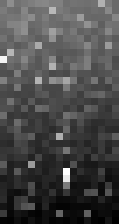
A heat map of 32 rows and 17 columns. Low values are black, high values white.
Overall the values sit about 30% of the way up the scale. The field climbs toward the top. The ninth with the lowest average is the bottom right. Values change most from cell to cell in the bottom middle.
